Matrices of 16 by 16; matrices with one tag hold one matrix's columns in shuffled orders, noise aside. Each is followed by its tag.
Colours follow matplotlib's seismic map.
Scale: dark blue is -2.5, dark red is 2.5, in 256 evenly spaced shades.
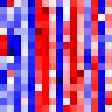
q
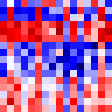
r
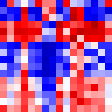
r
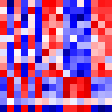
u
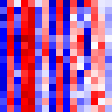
q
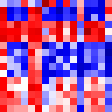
r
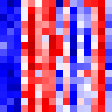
q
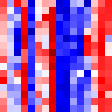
q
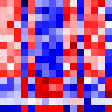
u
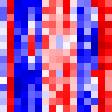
q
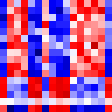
u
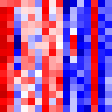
q
